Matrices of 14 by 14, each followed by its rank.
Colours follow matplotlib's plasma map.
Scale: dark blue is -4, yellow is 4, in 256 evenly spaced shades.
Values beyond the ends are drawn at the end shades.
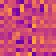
three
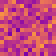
full rank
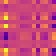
one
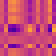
one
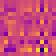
two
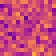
full rank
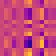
one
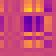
one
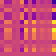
one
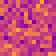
full rank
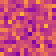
full rank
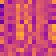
three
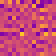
three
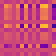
one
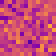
full rank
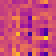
three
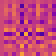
two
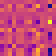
two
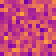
full rank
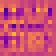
three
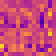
three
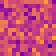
full rank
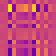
one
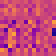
three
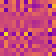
two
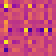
two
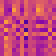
two
